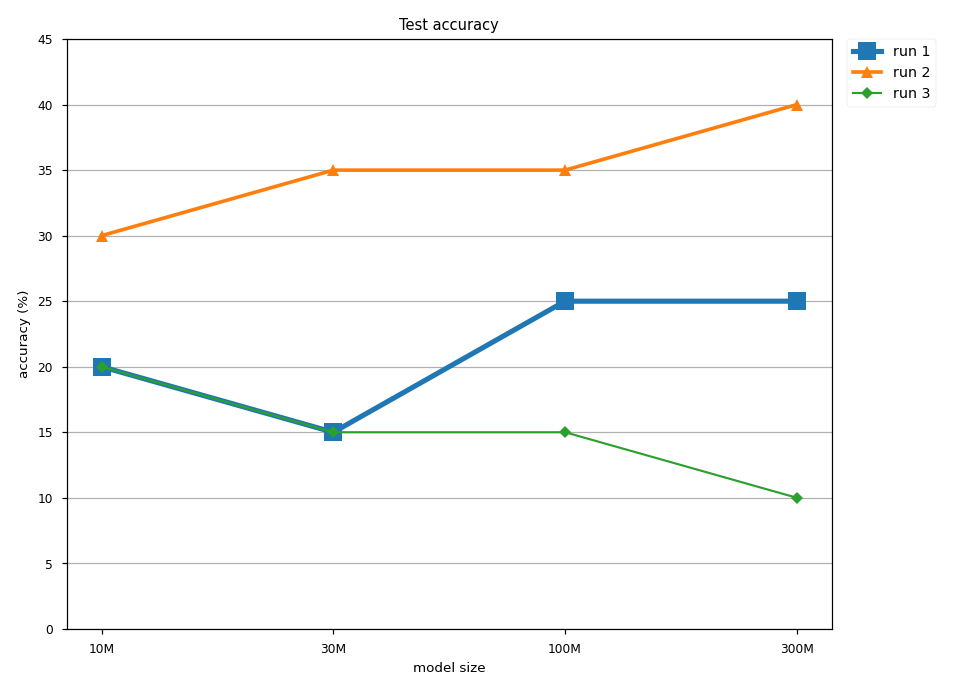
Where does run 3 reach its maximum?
10M
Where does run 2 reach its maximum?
300M
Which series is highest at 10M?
run 2
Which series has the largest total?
run 2
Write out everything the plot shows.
Title: Test accuracy
x-axis: model size, ticks 10M 30M 100M 300M
y-axis: accuracy (%), ticks 0 5 10 15 20 25 30 35 40 45
Legend: run 1, run 2, run 3
Values:
run 1: 20 15 25 25
run 2: 30 35 35 40
run 3: 20 15 15 10
